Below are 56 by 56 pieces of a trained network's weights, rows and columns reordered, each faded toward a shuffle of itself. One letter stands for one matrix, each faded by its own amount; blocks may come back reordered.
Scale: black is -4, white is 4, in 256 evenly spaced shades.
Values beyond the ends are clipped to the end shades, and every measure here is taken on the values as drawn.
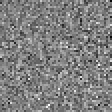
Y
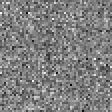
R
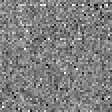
R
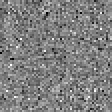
R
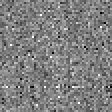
R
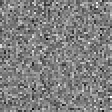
Y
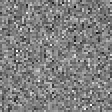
Y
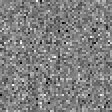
R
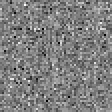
R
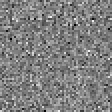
R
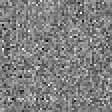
R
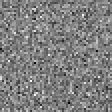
Y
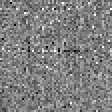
R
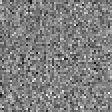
R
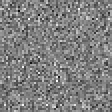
Y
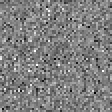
R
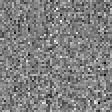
Y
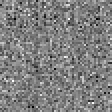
R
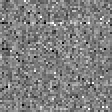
R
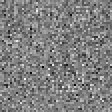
R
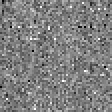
R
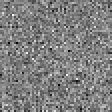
R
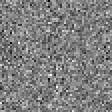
Y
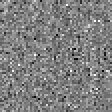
R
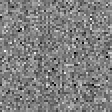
R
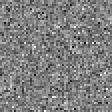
R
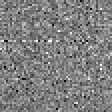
R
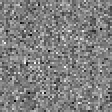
R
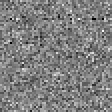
Y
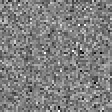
Y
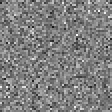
Y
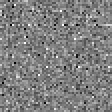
R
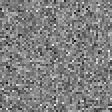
Y
